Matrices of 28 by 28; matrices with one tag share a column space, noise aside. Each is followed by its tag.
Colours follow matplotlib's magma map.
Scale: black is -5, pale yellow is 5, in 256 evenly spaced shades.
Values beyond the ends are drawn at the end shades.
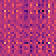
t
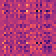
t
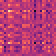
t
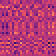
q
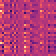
t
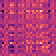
t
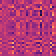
q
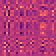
q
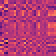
q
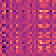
t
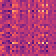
t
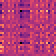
t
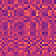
q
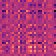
t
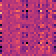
t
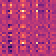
t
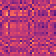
q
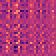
t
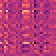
t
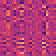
q
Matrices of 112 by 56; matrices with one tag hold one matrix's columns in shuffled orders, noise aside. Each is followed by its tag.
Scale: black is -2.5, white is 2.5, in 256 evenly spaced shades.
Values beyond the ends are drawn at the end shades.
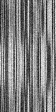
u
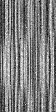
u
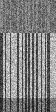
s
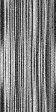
u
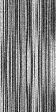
u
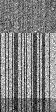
s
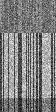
s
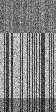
s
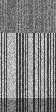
s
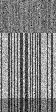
s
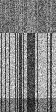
s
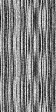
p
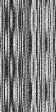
p
